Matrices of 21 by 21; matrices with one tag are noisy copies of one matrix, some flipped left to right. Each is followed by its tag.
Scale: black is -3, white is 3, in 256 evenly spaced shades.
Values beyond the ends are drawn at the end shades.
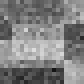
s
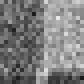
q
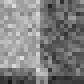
q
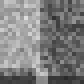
q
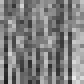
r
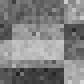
s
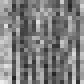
r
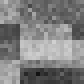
s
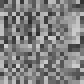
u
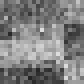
s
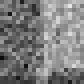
q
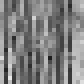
r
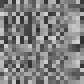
u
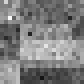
s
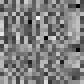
u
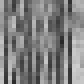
r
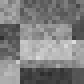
s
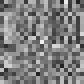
u
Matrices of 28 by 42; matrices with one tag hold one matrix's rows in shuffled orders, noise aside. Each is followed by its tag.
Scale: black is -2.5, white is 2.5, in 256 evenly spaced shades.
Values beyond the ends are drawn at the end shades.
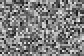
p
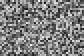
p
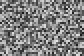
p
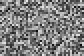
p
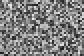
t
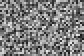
p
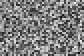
t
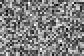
p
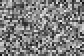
p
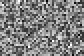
p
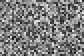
t
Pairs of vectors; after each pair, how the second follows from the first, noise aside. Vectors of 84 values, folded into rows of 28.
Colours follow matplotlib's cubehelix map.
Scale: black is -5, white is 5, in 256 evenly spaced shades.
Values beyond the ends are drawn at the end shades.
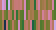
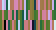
scaled up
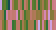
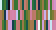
scaled up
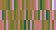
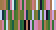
scaled up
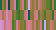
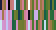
scaled up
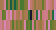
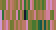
reversed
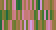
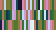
scaled up
